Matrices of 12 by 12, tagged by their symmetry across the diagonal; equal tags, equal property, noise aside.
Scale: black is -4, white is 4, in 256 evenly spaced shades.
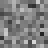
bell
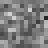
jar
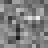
bell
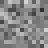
jar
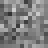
bell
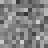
jar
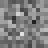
bell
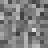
jar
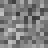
bell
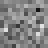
jar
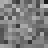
jar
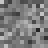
jar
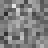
jar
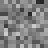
jar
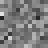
jar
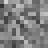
bell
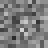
jar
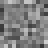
bell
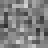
bell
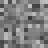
bell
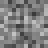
bell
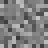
bell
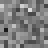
jar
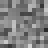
bell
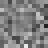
bell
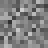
bell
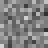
jar
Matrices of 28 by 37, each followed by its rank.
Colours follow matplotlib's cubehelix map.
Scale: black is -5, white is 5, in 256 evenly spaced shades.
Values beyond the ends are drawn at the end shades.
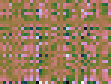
three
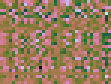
five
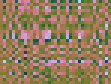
three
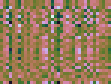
three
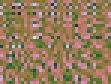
five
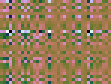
two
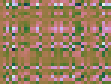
two
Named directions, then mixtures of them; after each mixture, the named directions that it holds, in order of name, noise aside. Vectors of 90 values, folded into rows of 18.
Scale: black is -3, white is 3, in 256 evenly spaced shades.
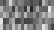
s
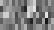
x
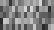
s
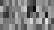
x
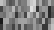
s, x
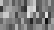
x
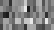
s, x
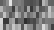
s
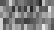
s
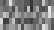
s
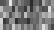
s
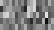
x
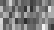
s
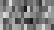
s, x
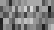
s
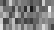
s
